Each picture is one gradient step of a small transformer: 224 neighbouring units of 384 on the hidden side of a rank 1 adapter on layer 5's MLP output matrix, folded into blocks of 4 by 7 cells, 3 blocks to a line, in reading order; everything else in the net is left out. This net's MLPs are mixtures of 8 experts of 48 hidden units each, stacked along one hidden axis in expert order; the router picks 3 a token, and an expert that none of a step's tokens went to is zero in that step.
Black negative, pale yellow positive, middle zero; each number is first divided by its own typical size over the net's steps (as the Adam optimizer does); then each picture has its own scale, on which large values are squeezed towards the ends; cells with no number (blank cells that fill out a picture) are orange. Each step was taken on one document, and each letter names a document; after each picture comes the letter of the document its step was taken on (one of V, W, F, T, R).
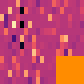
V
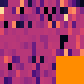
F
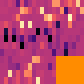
V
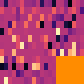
F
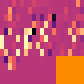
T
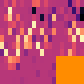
T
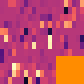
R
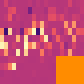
T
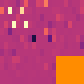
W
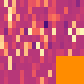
T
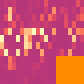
T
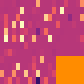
V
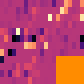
R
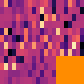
F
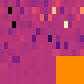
W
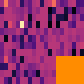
F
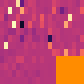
W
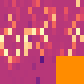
T
